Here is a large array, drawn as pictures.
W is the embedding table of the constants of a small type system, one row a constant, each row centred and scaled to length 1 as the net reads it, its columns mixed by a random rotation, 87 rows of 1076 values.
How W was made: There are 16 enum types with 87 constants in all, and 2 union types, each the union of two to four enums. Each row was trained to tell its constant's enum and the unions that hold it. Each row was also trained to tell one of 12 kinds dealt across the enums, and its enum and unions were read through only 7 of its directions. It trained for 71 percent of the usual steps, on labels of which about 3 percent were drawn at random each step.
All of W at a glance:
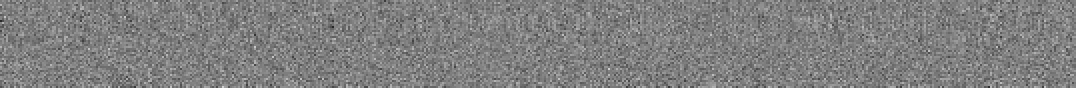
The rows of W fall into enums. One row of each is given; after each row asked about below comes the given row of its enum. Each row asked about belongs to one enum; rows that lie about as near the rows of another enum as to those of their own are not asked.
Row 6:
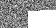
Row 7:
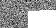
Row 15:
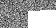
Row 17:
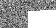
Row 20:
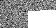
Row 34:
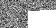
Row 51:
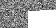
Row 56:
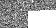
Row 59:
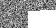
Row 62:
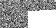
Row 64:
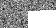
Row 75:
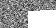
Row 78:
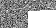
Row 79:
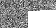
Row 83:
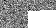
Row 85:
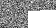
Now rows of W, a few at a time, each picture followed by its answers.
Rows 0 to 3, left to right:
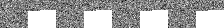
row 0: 34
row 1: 79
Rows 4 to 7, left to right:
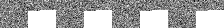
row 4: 6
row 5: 7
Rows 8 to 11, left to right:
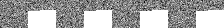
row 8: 7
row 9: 64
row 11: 51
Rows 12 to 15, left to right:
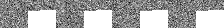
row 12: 6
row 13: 83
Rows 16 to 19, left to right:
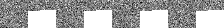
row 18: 62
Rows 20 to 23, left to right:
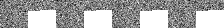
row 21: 56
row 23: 62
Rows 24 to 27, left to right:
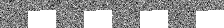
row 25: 20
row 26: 56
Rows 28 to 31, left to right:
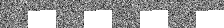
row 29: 78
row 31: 6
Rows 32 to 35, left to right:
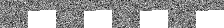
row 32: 64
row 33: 51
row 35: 83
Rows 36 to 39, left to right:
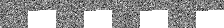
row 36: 51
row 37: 75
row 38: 59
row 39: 6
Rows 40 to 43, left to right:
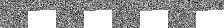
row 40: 59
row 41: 6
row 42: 15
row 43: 62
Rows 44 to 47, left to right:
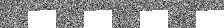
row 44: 56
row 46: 78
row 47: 7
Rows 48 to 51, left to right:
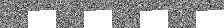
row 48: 75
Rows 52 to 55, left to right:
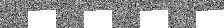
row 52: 17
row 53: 79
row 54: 75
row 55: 51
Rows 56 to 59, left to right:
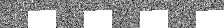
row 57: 83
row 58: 62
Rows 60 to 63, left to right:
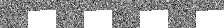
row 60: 78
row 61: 20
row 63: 78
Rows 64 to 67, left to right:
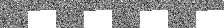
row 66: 7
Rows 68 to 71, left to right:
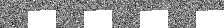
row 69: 85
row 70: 75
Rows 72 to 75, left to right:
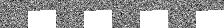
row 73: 15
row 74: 20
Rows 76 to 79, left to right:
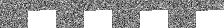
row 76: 62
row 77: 75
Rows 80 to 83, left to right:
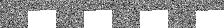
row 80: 17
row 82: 56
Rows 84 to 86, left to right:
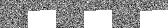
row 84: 20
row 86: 20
